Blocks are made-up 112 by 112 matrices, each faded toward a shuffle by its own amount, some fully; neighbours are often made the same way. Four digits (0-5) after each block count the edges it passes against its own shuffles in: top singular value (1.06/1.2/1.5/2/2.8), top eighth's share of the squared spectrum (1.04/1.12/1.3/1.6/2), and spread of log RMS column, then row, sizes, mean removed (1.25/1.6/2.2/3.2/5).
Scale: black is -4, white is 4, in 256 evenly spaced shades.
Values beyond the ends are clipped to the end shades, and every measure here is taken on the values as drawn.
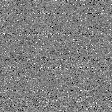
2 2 0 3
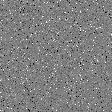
2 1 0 0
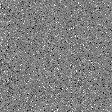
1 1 1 0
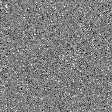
0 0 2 0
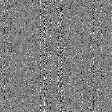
2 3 4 0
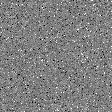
0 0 0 0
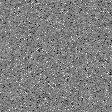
0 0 0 0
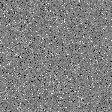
0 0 0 0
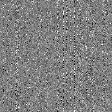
2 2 3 0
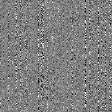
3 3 4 0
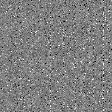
2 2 2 0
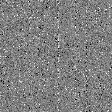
1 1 2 0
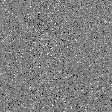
0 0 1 0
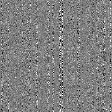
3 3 4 0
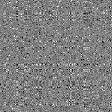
5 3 2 2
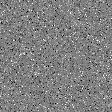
2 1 0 0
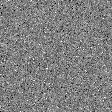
0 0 0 0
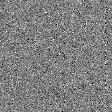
1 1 2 0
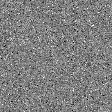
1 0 1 0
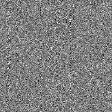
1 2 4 0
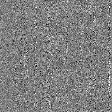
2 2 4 0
